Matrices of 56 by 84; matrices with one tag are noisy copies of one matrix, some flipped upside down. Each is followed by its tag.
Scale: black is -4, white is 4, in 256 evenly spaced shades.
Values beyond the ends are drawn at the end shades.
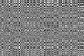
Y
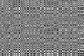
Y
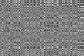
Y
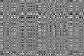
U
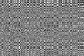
Y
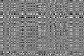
U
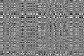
U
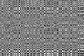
Y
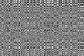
Y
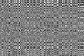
Y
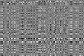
U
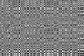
Y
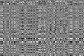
U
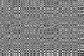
Y
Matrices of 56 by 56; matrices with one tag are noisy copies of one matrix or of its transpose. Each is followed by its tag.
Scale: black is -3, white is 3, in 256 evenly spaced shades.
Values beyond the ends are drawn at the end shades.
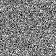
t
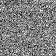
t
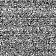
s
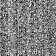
s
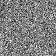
t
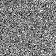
t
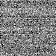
s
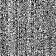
s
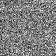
t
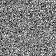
t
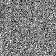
t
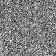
t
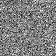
t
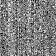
s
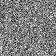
t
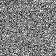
t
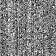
s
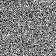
t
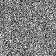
t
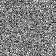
t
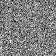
t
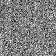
t
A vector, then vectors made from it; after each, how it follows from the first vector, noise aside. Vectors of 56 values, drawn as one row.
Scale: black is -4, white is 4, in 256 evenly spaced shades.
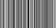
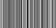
reversed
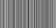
shrunk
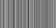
shrunk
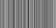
shrunk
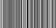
reversed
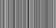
shrunk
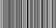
reversed
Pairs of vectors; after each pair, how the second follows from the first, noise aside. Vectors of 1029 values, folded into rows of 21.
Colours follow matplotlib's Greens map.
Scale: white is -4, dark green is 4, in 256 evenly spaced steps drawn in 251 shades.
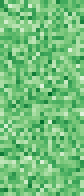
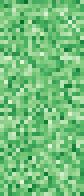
wrapped around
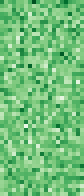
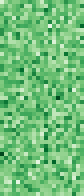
wrapped around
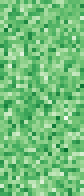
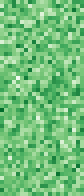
reversed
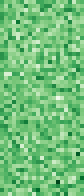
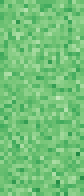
shrunk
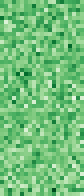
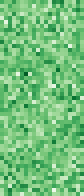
sign-scrambled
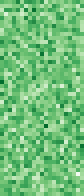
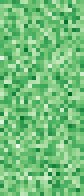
wrapped around
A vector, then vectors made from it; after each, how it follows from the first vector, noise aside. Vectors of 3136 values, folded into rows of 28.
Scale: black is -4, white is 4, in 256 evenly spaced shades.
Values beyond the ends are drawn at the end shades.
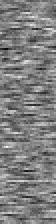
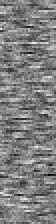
reversed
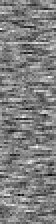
reversed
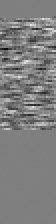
partly zeroed
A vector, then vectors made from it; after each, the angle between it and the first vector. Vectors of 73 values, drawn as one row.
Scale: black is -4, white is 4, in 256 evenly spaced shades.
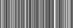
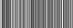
orthogonal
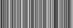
partly opposed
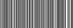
partly aligned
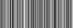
partly opposed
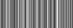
partly opposed
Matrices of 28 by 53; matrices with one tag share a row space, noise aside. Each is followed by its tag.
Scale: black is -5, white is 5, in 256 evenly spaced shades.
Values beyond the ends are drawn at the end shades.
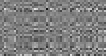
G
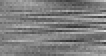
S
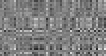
G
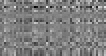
G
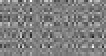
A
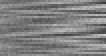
S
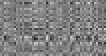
G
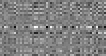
G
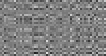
G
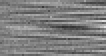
S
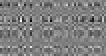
A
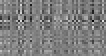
A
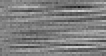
S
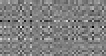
A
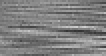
S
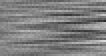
S
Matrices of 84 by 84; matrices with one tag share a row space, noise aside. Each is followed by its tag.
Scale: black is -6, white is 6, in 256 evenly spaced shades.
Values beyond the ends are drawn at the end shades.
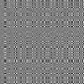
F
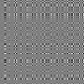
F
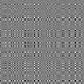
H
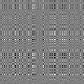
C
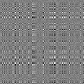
C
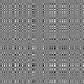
C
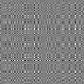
H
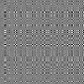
F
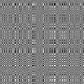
C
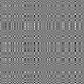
H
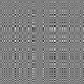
C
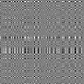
H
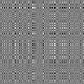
C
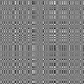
C
